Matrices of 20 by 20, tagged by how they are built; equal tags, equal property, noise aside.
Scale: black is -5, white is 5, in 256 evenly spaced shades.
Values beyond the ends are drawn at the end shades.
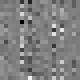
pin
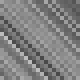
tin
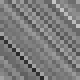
tin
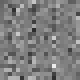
pin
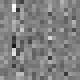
pin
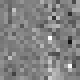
pin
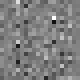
pin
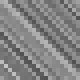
tin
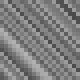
tin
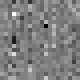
pin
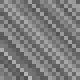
tin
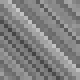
tin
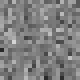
pin
